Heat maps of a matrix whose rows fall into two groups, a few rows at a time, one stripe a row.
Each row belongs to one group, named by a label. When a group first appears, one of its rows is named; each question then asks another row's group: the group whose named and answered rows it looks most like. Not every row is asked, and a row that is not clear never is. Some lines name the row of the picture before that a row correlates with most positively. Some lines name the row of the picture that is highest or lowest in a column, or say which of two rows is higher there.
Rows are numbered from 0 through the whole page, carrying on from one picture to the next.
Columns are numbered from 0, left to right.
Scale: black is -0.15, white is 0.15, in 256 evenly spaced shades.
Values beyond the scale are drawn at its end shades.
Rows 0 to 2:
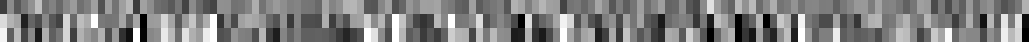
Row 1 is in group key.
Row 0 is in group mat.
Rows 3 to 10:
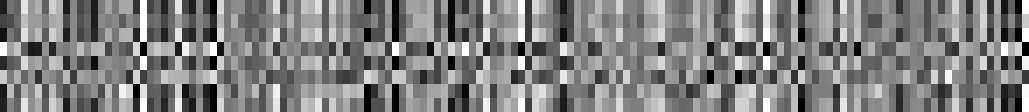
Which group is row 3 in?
mat
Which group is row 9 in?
mat
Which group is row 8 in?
key
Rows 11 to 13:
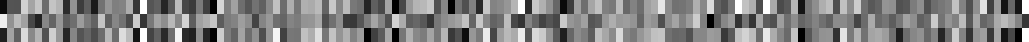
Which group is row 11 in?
mat
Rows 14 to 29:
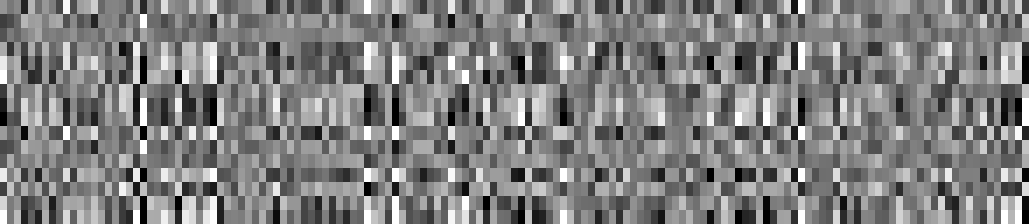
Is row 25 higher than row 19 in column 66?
No
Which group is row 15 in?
mat
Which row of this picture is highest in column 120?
21
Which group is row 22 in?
mat
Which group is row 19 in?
key
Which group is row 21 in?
mat
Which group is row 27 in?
mat
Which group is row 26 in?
key
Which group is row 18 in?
key
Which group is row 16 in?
mat
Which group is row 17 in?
key
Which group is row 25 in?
mat
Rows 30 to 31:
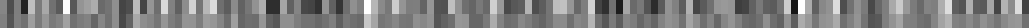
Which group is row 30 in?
key
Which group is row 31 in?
key
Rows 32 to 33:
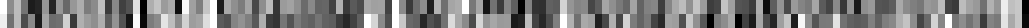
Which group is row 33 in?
key
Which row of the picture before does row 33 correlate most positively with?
30
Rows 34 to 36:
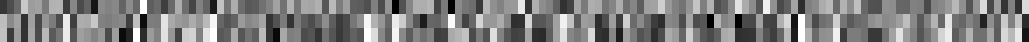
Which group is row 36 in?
key
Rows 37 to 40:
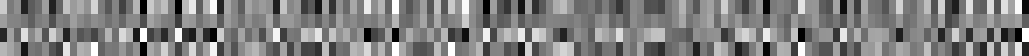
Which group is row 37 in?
key
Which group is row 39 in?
mat
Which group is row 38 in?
key
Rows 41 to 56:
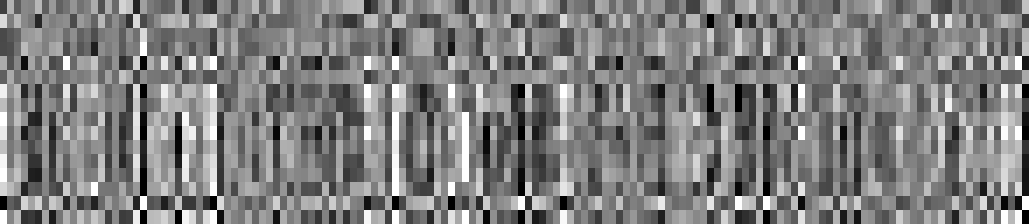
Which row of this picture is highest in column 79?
45
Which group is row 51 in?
key
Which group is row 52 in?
key
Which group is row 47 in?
key
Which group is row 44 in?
mat
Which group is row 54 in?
key
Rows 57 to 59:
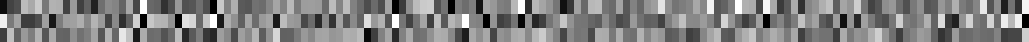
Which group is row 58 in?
key
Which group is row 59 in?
mat
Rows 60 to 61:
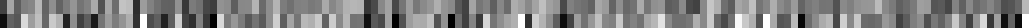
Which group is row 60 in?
mat
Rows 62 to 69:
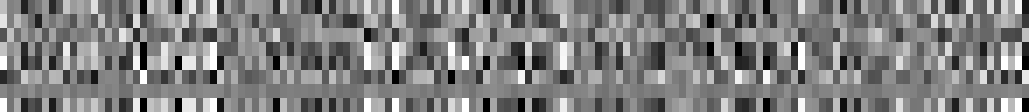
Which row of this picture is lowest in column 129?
67
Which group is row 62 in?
key
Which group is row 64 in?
mat
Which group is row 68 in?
key
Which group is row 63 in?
key
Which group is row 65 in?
key
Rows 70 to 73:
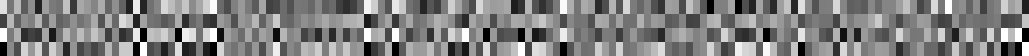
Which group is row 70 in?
key
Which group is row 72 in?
key
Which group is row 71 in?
mat
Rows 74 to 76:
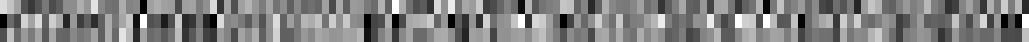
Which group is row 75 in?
mat
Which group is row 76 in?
mat
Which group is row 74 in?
key
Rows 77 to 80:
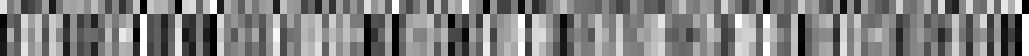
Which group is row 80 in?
mat
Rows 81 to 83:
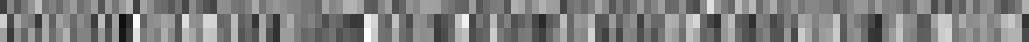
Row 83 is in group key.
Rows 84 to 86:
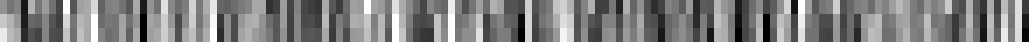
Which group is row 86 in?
key
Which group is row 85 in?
key
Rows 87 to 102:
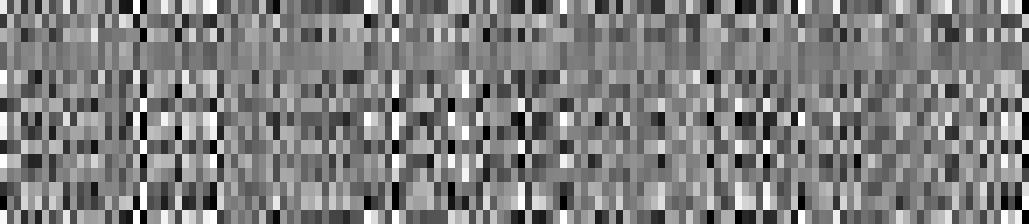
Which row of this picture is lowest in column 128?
101
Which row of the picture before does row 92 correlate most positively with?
86
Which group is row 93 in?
key
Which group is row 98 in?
key
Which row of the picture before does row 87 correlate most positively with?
84
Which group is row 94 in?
mat
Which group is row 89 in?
key
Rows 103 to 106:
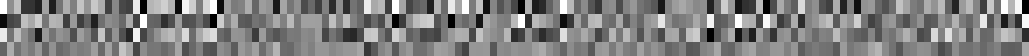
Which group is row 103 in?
key
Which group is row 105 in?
key
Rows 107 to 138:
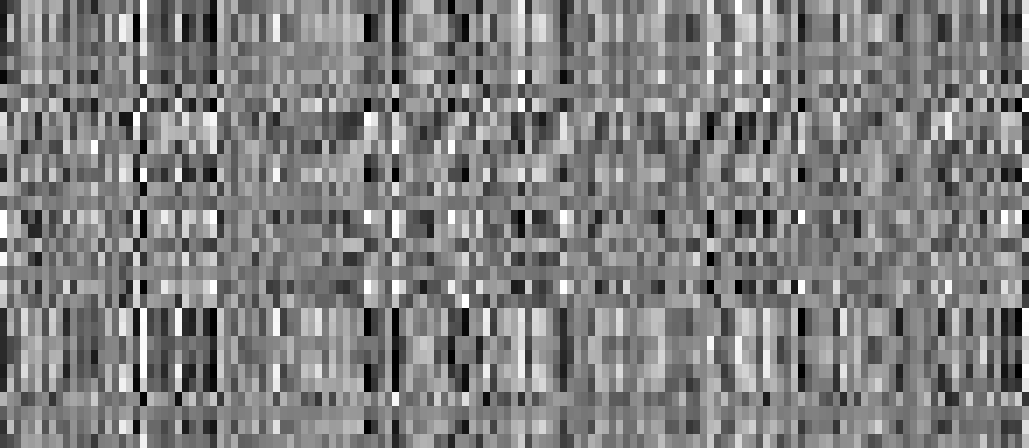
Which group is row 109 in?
mat
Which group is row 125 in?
key
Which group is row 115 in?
key
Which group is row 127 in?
key
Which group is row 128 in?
key
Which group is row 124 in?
mat
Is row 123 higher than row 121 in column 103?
Yes
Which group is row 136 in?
mat
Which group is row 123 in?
key
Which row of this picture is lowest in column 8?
117
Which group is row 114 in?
mat
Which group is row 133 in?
mat
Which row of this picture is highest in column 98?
115
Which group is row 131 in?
mat
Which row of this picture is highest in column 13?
117
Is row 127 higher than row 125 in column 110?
No
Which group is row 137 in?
mat
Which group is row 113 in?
key
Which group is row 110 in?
mat
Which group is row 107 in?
mat
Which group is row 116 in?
key
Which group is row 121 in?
mat
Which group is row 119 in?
mat
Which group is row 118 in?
mat
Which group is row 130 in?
mat
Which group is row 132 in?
mat
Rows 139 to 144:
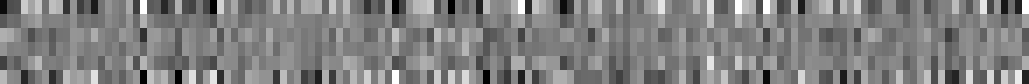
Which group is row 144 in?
key
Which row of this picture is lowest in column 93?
144
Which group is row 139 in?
mat
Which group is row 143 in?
mat
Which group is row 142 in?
key
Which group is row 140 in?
mat
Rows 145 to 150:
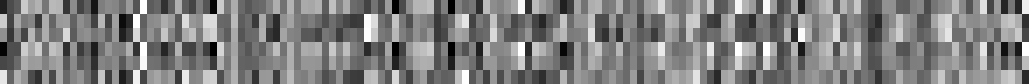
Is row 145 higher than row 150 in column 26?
No
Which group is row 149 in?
mat
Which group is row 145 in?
mat
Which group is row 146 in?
key
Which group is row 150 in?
key
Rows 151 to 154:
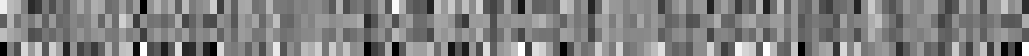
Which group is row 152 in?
mat
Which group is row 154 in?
mat
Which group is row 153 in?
key
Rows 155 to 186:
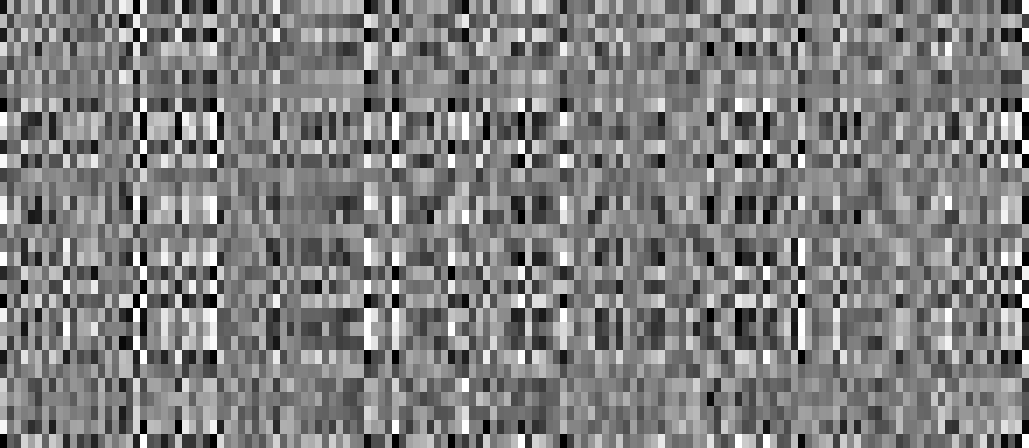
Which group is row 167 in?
mat
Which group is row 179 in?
key
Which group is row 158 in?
key
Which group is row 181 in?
mat
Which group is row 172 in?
key
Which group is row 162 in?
mat
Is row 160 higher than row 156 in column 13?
Yes
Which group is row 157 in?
mat
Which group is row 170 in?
key
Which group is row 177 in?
key
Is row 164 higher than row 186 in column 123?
Yes
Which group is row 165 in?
mat
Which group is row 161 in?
mat
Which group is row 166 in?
key
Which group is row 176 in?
mat
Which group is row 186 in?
mat
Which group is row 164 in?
key
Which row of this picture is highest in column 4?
172
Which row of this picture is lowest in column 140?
166
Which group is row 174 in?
mat
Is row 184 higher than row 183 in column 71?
No
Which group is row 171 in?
mat
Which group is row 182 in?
key
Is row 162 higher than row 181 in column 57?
No
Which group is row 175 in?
key
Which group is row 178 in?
key
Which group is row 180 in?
mat
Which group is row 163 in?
key
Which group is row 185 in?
key
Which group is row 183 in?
key
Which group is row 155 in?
mat
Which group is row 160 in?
mat
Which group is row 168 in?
key
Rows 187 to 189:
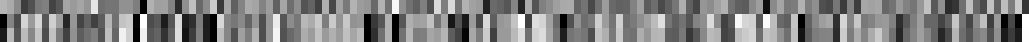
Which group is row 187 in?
key
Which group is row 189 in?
mat
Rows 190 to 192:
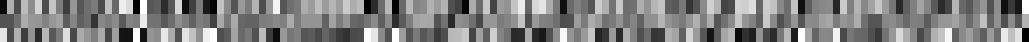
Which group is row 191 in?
mat
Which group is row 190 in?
mat
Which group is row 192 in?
key
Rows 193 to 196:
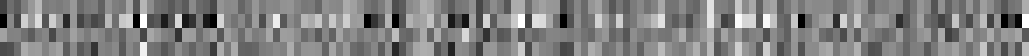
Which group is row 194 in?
mat
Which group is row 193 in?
mat
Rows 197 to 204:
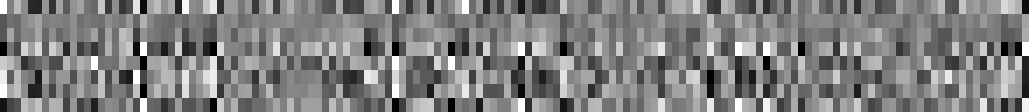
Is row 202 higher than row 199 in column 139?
Yes
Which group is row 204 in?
mat
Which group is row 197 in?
key
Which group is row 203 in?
key
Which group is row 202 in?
key
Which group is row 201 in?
key
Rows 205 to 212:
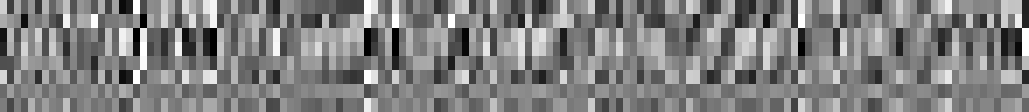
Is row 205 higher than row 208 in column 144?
Yes
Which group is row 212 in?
key
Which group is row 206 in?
key
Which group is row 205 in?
key
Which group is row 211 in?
mat
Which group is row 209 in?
mat
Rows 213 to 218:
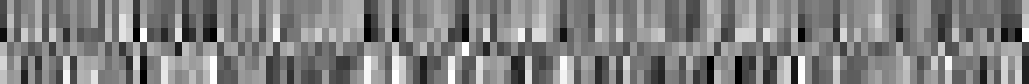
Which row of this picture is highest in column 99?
216
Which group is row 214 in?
mat
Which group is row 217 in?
key
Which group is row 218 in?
key
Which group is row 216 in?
key
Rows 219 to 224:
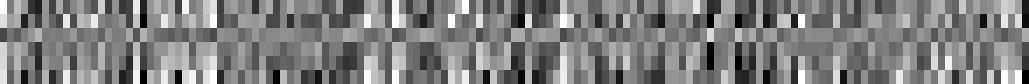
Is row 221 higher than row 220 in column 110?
Yes
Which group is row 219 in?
key
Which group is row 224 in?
key
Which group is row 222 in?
key
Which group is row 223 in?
key
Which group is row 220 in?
key
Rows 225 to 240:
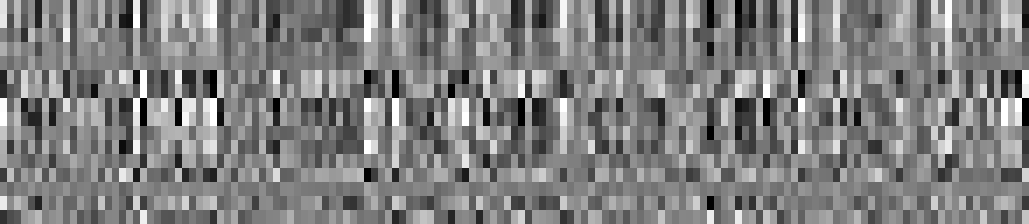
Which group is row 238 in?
key
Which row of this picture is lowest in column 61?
233
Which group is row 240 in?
mat
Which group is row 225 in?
key
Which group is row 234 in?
key
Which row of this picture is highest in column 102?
237
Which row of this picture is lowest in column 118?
233
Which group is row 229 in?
key
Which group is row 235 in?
key
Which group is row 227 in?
key
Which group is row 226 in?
key
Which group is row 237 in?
mat
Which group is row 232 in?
key
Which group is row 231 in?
mat
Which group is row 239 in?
key
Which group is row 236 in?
key
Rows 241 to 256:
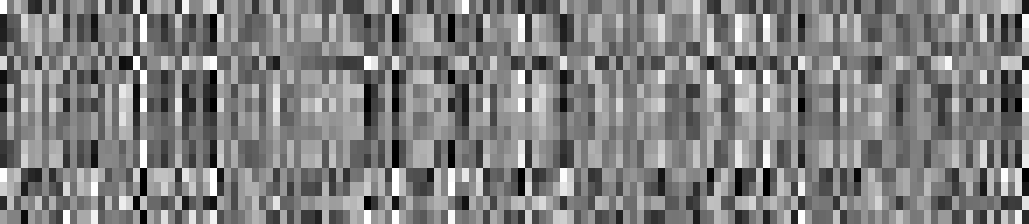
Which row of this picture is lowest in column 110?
245
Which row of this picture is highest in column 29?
245
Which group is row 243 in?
mat
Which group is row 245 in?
key
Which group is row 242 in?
mat
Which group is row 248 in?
mat
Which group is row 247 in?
mat
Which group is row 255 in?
mat
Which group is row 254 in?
key
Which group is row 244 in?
mat
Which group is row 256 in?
key
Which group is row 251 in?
mat
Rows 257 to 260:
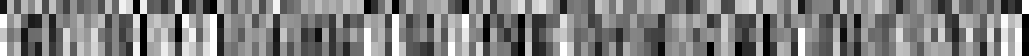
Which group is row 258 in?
key
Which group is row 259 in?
key
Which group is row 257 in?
mat
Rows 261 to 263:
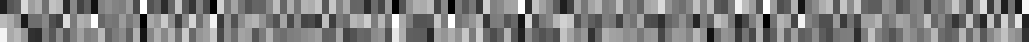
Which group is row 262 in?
key
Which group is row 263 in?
key
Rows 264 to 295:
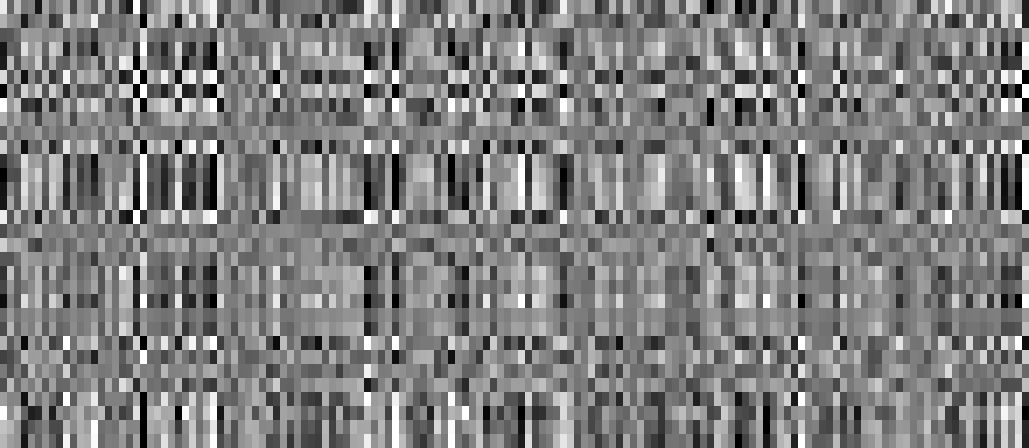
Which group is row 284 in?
mat
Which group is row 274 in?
key
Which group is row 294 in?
key
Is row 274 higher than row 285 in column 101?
No
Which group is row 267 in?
mat
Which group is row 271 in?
key
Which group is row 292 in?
key
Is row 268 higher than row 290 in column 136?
Yes
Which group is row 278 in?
mat
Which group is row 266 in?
mat
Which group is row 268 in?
mat
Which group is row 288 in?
key
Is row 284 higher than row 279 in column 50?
Yes
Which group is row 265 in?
key
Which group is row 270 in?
mat
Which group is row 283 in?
mat
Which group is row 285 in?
mat
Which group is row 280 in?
mat
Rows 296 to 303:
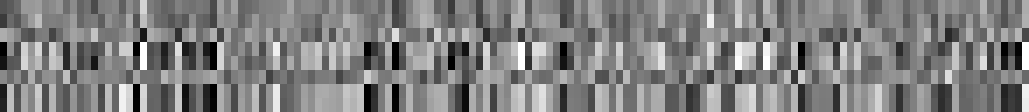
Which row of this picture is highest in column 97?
298
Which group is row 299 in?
mat
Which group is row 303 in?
mat
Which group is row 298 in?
key
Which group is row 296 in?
mat
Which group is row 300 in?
mat
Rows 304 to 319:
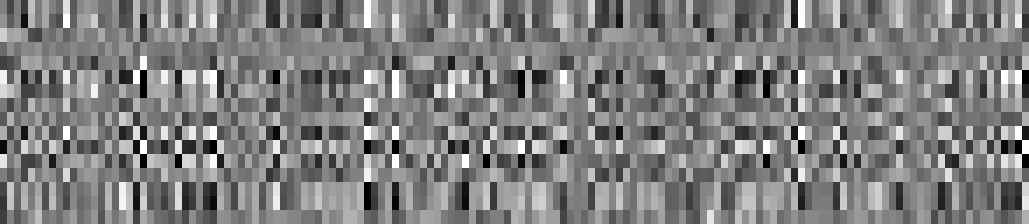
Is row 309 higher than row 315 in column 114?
Yes
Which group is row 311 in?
key
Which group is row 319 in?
mat
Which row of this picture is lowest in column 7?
315
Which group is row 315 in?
key
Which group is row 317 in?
mat
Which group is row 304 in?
key
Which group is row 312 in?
mat
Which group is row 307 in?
mat
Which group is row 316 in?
key
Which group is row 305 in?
key
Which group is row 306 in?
key
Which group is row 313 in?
key
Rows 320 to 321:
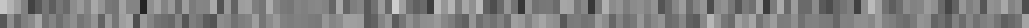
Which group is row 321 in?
mat
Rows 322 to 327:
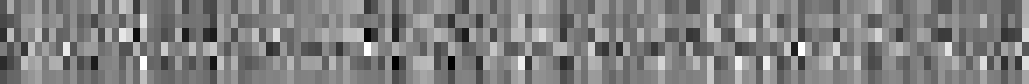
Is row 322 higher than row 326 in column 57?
Yes
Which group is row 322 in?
mat
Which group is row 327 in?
mat
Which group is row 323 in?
mat
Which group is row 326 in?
mat
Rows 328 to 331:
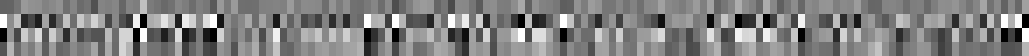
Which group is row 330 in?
mat
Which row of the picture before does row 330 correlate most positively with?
324
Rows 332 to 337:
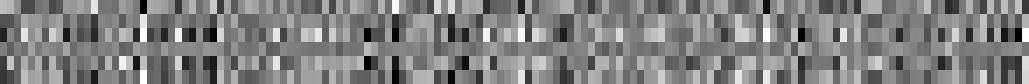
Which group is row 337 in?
mat
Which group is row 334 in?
mat
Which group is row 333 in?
mat
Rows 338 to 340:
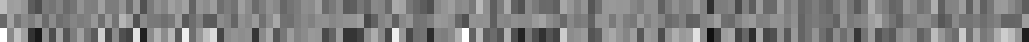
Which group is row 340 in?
key
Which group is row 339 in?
mat
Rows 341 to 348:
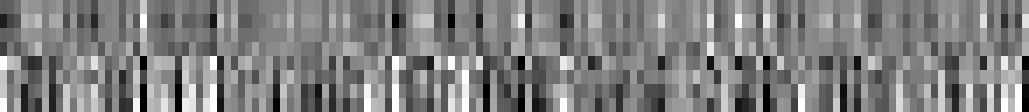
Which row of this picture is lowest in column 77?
348
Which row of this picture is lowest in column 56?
342
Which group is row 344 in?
mat
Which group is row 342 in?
mat
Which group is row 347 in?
key
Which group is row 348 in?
key
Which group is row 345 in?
key
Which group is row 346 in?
key
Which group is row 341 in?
mat
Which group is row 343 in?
mat
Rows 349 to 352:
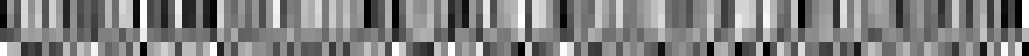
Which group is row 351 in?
mat
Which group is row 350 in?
mat
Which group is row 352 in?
key
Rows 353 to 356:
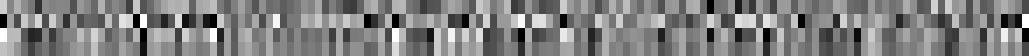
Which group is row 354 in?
mat
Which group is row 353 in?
key
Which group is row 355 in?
key
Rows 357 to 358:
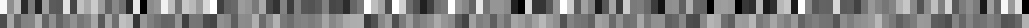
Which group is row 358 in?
mat
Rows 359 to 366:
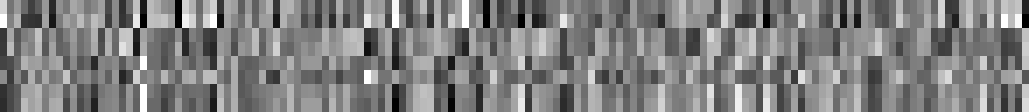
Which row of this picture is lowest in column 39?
360
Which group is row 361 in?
mat
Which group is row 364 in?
key
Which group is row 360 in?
key
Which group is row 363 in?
mat
